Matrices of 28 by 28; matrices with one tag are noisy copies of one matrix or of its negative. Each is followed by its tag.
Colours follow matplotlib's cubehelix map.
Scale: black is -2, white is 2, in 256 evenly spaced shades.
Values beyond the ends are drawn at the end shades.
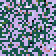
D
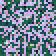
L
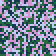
L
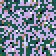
L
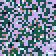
D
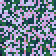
L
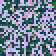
L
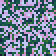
L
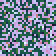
D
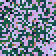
D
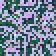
L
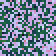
D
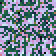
L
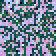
L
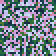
L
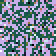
L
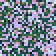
D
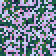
L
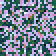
L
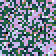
D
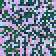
L
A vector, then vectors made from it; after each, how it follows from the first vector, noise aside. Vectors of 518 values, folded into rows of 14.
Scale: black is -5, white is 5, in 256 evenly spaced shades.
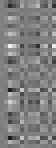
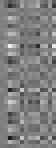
copied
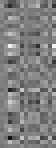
copied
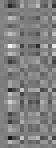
copied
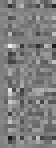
sign-scrambled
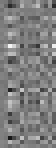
copied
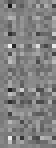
sign-scrambled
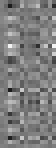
copied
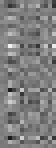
copied
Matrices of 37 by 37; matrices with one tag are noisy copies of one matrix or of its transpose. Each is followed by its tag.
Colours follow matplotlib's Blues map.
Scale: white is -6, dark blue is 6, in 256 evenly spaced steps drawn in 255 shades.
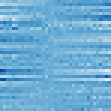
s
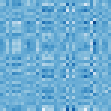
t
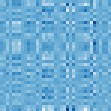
t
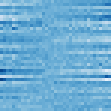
s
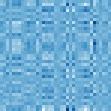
t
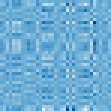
t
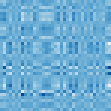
t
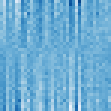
s
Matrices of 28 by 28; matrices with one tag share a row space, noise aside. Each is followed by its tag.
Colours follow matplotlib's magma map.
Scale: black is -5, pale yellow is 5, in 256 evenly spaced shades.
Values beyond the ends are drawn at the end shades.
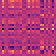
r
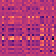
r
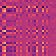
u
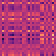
r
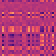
r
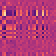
u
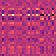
r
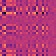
u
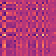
u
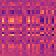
r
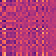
u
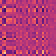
u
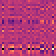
r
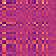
u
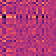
u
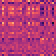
r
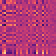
u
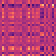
r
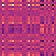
r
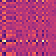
u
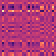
r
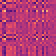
u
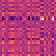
r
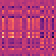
r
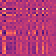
u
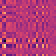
u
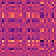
r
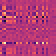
u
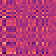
u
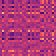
r
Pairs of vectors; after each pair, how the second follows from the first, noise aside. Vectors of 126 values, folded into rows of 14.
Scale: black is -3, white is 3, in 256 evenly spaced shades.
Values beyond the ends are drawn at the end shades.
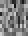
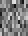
sign-scrambled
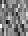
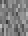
shrunk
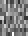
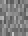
shrunk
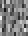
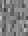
shrunk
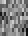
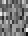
sign-scrambled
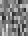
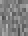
shrunk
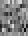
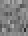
shrunk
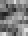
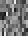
sign-scrambled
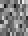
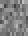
shrunk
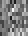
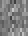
shrunk
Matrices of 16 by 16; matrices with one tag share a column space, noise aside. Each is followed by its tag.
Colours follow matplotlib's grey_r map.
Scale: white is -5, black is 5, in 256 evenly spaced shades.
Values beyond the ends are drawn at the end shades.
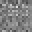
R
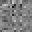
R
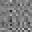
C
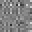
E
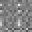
C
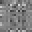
R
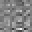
C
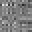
E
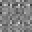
E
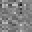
E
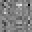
E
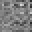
E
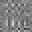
C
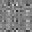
R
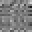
R
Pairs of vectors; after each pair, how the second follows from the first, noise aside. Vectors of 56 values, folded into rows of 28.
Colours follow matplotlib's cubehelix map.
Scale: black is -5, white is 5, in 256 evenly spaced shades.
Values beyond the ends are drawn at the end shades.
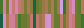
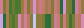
negated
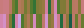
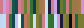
scaled up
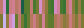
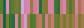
negated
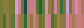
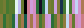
scaled up
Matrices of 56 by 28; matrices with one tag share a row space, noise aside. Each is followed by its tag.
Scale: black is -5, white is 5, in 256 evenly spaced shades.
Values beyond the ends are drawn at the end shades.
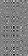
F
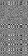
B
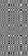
B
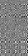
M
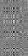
F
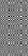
B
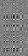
F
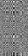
F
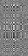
F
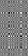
B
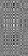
F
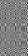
M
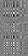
F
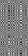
B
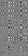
B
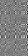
M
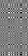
B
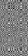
B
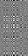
F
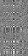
F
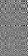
M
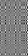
M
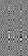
B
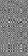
B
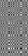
B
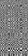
B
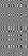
B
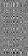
F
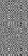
B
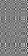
M
